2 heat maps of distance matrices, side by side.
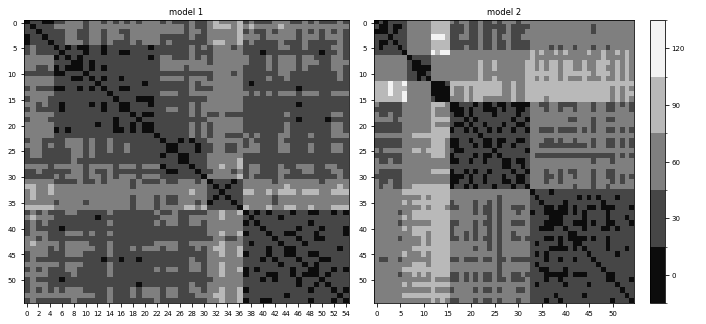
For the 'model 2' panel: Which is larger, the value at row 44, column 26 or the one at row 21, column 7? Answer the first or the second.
the second
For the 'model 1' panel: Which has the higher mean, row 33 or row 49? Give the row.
33
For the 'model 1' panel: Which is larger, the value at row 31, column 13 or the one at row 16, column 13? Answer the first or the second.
the first
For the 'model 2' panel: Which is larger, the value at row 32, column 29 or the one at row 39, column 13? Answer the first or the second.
the second
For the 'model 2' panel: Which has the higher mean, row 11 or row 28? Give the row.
11
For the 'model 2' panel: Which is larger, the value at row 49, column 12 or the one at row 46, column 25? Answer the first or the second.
the first
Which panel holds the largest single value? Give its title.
model 2
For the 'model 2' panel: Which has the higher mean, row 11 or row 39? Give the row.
11
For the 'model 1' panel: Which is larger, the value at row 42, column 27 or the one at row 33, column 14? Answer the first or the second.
the second
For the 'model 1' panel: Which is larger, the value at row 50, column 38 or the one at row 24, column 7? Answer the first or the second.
the second
